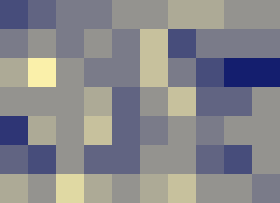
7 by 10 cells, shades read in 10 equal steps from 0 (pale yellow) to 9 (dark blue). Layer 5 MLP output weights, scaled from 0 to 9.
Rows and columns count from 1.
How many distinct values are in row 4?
4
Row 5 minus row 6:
2 -4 0 -4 0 1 0 -1 -3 0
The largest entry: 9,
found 2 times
